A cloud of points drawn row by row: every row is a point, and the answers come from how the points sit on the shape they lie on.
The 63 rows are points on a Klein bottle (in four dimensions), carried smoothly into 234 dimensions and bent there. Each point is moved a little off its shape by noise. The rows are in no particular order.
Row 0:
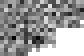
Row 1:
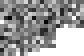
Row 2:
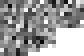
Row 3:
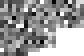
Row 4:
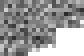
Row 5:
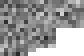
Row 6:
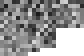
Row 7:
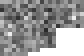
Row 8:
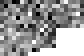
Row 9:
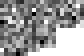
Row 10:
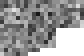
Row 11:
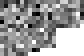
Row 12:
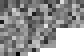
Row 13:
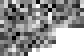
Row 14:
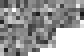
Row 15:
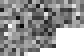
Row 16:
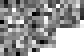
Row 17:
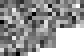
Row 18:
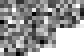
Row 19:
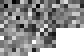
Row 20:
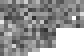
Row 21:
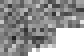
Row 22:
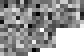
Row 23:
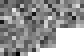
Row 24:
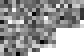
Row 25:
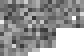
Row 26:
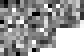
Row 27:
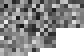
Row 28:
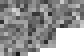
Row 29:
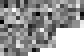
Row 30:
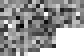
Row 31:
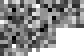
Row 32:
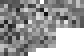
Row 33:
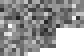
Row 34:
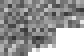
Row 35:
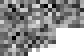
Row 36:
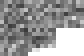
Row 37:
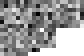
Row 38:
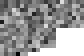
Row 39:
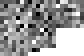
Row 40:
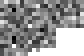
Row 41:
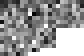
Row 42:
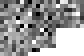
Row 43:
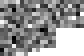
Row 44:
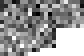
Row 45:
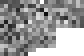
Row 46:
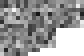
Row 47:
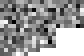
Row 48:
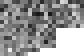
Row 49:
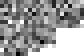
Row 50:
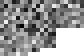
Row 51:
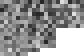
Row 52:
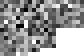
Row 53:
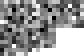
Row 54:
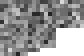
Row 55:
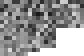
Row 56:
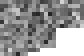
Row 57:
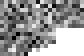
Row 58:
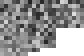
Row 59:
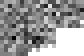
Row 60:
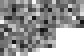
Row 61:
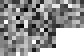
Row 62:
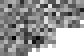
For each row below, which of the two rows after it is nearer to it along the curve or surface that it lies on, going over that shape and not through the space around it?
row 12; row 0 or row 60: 0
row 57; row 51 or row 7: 7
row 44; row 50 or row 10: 50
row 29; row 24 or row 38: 24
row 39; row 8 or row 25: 8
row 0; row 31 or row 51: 31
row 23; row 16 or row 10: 10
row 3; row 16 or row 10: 16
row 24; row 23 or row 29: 29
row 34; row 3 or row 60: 60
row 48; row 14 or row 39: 14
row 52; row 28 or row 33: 33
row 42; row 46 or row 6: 46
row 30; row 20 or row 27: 20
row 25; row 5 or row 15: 15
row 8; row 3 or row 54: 54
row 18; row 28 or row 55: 28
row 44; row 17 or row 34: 17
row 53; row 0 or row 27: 0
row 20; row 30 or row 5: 30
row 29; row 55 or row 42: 42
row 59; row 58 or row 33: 33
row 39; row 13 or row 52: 52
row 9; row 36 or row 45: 45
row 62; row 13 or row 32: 13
